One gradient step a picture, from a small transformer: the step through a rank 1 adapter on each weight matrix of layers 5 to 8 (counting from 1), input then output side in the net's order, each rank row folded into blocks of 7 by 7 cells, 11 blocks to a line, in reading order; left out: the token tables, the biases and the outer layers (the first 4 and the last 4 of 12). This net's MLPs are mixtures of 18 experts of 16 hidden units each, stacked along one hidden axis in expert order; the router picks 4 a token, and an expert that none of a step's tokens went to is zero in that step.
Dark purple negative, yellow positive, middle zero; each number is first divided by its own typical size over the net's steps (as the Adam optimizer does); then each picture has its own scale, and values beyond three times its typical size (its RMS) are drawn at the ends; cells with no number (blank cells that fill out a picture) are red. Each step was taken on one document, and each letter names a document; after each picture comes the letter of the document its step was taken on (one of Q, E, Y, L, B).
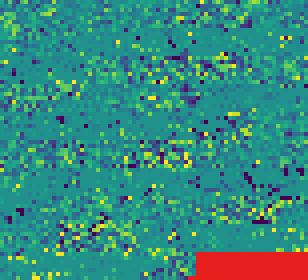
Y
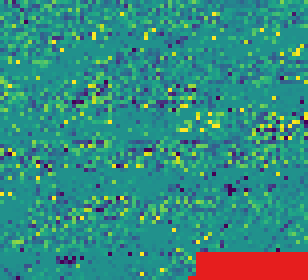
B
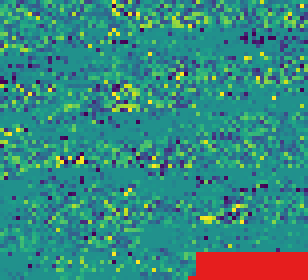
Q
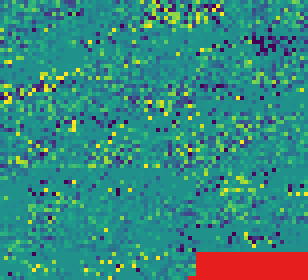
Q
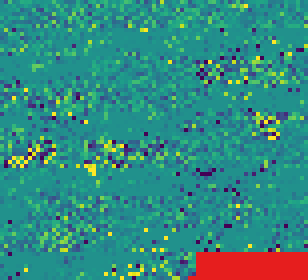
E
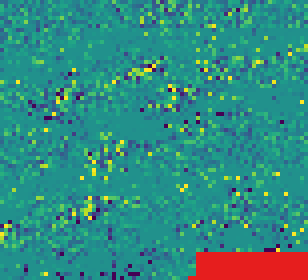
E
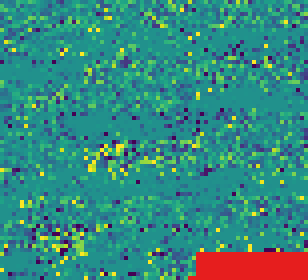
Y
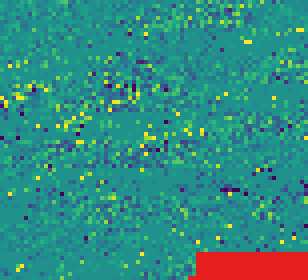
B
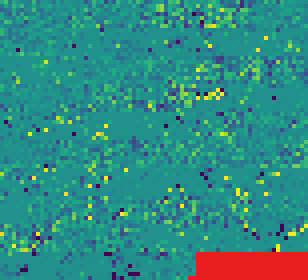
E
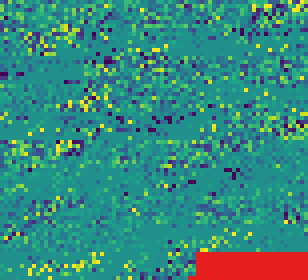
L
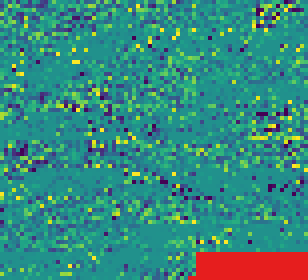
L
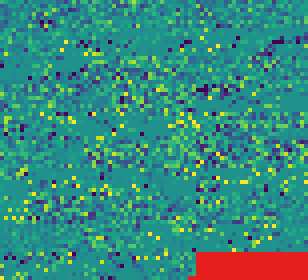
Q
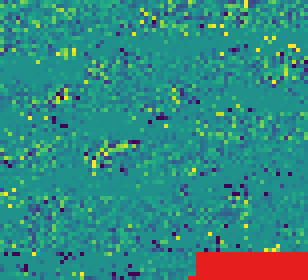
E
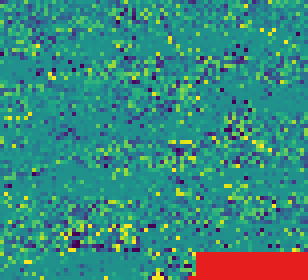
Y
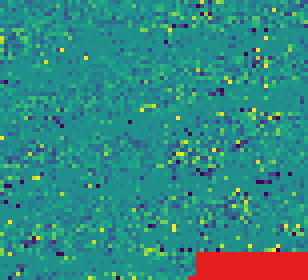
E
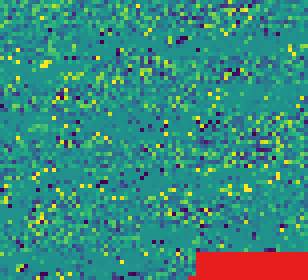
B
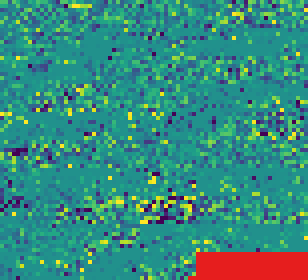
L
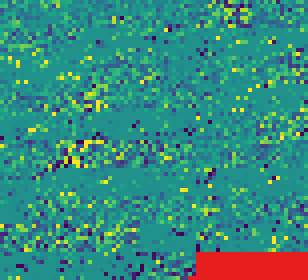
B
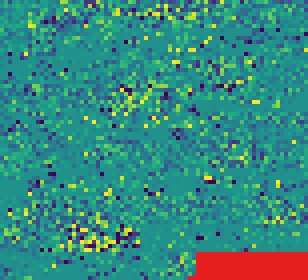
Q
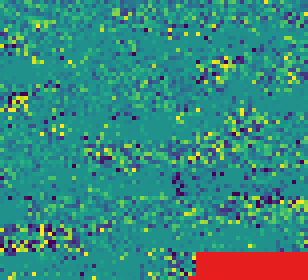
Y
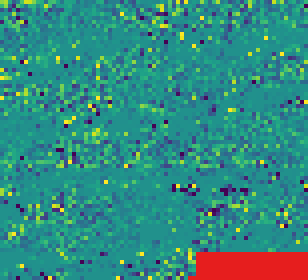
B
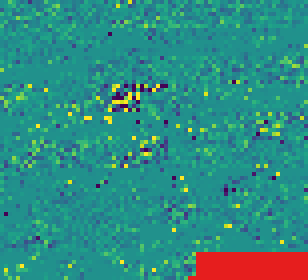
B
